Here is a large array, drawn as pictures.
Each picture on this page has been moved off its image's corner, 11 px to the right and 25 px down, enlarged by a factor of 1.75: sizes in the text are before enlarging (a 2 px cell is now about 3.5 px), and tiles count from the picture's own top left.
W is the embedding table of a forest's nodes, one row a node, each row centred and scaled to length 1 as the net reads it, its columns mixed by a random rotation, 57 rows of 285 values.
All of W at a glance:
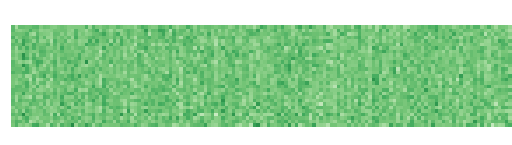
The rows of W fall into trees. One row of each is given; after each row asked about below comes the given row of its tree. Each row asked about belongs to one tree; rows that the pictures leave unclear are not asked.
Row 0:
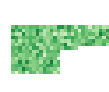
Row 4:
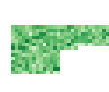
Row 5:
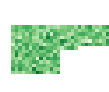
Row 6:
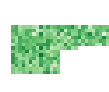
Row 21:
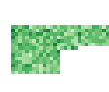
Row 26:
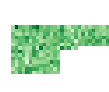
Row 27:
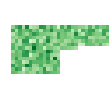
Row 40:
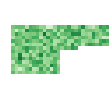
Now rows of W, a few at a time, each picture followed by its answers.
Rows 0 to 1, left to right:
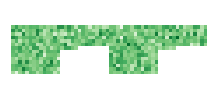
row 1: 6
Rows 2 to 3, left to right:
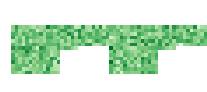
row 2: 6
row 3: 4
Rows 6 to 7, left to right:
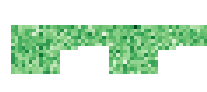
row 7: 26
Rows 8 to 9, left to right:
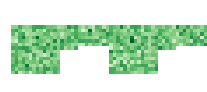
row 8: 4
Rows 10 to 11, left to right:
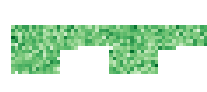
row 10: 0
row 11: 26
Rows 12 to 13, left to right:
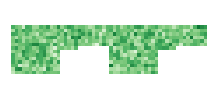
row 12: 6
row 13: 40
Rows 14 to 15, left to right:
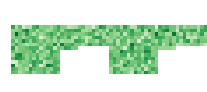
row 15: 27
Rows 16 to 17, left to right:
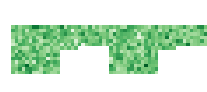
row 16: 26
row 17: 40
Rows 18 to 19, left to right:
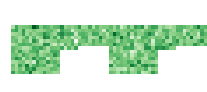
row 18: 26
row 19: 40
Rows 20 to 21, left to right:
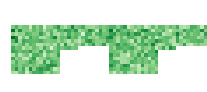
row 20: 0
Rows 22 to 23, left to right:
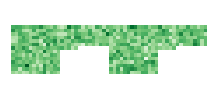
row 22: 4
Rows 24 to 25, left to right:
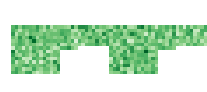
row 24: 26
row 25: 27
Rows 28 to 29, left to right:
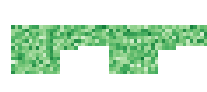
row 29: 21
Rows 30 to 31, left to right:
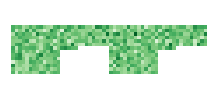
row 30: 40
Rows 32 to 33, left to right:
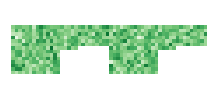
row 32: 5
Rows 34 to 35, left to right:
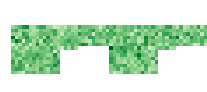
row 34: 5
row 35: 6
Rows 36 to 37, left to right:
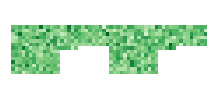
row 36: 4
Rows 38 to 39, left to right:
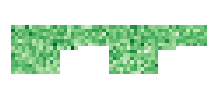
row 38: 21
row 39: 26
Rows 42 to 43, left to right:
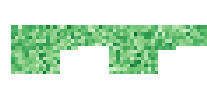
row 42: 6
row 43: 40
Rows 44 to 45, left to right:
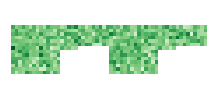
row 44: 6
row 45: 6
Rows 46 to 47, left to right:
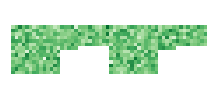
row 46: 5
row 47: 40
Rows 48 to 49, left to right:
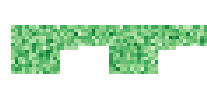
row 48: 27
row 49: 6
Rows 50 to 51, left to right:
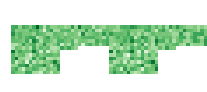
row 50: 26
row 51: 26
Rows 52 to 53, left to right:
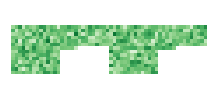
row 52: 27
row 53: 40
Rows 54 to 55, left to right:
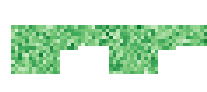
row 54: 40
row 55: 5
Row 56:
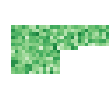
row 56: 21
